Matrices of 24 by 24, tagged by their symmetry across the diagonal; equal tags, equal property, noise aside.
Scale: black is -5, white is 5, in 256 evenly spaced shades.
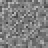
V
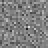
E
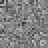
V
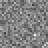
V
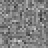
E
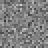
E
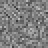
V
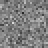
E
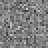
E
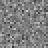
E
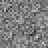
V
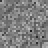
V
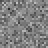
V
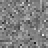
E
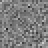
V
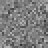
V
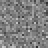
E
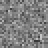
E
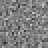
E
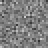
E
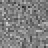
E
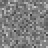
V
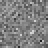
V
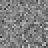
V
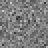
V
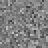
E
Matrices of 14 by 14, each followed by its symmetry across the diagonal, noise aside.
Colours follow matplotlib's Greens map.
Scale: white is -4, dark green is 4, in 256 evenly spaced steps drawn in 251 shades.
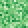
antisymmetric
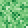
symmetric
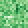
antisymmetric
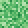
symmetric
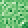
symmetric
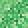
symmetric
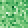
antisymmetric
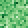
symmetric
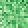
antisymmetric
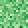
antisymmetric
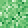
symmetric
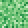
antisymmetric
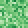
antisymmetric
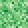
antisymmetric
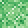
symmetric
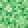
symmetric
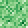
symmetric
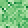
symmetric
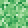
antisymmetric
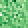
antisymmetric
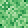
symmetric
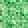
antisymmetric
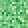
antisymmetric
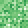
symmetric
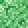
symmetric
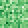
antisymmetric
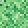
symmetric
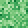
symmetric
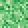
antisymmetric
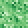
antisymmetric
